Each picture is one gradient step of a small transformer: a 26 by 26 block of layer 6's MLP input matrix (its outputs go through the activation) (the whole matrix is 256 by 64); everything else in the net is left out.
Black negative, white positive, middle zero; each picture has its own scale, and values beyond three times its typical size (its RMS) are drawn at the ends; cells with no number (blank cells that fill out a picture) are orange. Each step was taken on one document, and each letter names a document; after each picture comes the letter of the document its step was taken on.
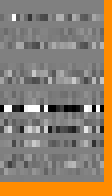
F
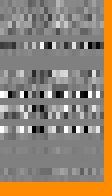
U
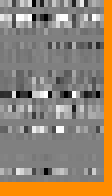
U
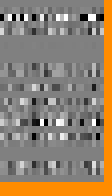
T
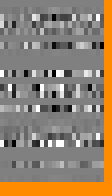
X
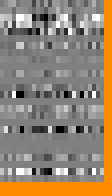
U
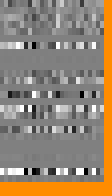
U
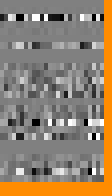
T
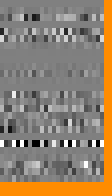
F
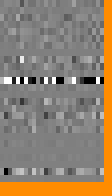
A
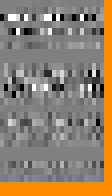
T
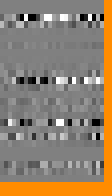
T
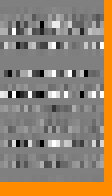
X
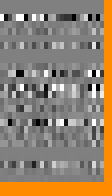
T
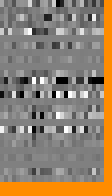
U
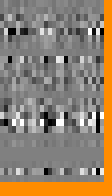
A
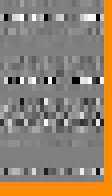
A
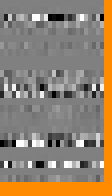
X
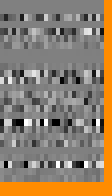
F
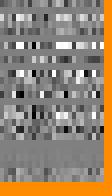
U
